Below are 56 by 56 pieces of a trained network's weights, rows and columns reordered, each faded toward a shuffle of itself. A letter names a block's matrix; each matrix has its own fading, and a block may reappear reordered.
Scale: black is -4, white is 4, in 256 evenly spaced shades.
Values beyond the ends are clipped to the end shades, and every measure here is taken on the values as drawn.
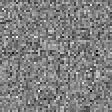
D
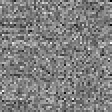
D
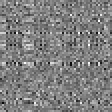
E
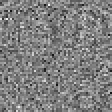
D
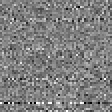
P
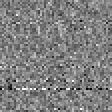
P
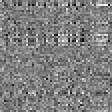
E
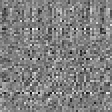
E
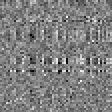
E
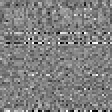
P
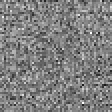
D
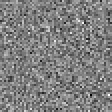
D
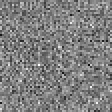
D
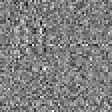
E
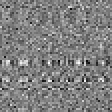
E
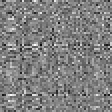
E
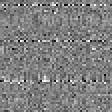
P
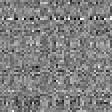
P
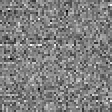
D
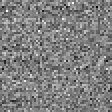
D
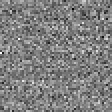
D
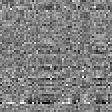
P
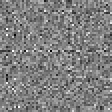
E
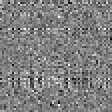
E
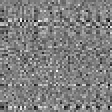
E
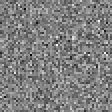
D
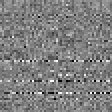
P
